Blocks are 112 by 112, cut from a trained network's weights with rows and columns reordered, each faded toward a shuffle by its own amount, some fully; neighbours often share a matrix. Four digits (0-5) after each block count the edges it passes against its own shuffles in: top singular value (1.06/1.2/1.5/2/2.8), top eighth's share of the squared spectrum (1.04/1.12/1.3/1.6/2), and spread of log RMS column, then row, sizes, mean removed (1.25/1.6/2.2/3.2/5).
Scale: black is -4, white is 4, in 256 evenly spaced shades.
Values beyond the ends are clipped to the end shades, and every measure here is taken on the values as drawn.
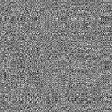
4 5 2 3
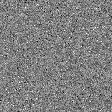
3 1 0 0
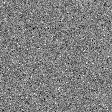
0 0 0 0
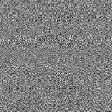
4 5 2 3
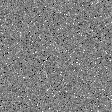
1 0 0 0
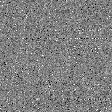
3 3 1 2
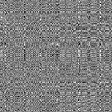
5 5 3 4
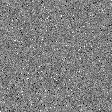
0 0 0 0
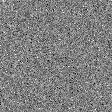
1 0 0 0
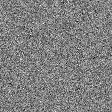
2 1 0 0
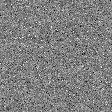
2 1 0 0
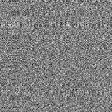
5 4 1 3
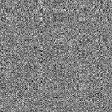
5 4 2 2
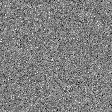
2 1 0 0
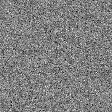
2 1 0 0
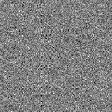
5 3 2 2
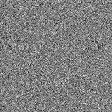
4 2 0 1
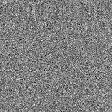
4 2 0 1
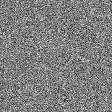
3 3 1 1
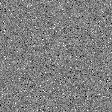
2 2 1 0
